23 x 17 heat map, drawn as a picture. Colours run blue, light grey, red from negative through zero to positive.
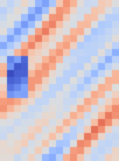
Grain: diagonal, up to the right. Roughest part: middle left. Odd patch: lower, in the middle left. Mirror symmetry: none.
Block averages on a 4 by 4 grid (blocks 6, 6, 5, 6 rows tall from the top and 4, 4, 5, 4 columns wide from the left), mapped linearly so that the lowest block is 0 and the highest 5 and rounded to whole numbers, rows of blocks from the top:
1342 / 0522 / 3335 / 3344
